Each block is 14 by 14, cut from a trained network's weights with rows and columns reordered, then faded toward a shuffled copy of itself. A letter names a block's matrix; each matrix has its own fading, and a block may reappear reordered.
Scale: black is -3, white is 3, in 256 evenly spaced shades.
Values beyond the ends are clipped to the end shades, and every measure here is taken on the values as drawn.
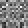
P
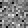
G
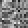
P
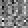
P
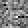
G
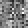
P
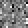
G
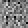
G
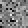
G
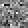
G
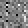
G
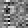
P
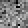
G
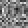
P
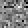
G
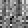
P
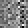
P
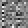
P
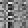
P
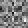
P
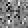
G
